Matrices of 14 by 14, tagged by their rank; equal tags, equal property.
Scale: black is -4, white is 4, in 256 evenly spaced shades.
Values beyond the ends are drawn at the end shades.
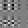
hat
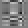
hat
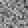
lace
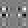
hat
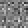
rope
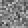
lace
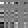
hat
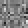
rope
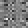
rope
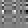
hat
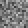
lace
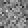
lace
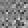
rope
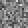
lace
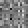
rope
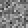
lace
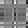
hat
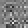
rope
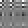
hat
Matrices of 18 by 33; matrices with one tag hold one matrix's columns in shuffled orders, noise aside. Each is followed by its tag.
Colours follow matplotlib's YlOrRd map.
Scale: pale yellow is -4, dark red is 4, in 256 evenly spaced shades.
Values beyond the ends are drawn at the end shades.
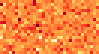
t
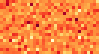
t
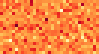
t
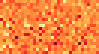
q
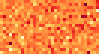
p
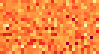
q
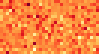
p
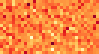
p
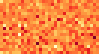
q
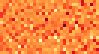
t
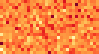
p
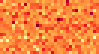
t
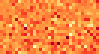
q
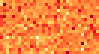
p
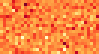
p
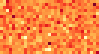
p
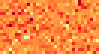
t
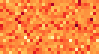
t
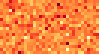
p
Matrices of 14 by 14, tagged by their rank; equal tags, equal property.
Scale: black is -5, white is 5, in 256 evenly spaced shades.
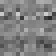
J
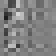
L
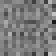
J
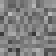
J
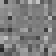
J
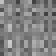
L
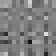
L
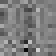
J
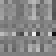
L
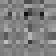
L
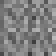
J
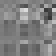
L
